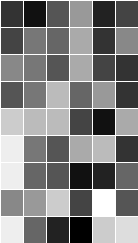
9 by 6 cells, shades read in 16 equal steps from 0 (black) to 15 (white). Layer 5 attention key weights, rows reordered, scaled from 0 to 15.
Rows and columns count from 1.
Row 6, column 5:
11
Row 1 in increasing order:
1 2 3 4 5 9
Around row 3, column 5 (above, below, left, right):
3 9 10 3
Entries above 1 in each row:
5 6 6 6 5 6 5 6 5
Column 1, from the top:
3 4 8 5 12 14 14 8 14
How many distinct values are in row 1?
6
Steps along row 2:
up down up down up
